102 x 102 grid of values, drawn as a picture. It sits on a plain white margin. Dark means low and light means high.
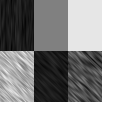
The table splits into 2 rows of 3 panels. Panel 1,1: very low, streaked downward, faint in contrast. Panel 1,2: middling, flat. Panel 1,3: very high, flat. Panel 2,1: high, slanting down to the right. Panel 2,2: very low, slanting down to the right, faint in contrast. Panel 2,3: low, slanting down to the right.
